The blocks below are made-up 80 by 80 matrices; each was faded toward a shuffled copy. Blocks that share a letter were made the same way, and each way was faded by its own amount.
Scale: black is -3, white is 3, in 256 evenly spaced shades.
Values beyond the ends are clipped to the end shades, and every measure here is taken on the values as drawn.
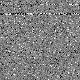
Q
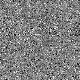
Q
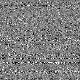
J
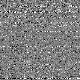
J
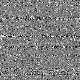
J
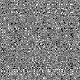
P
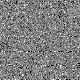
Q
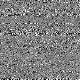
J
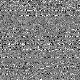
J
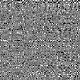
P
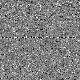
Q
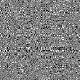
P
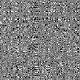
P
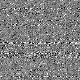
J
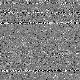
J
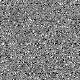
Q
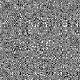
P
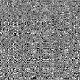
P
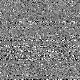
J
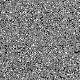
Q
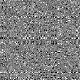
P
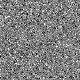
Q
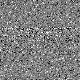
Q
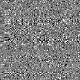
P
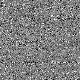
Q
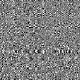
P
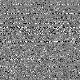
J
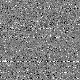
Q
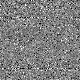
Q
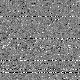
J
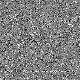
Q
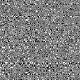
P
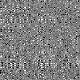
P
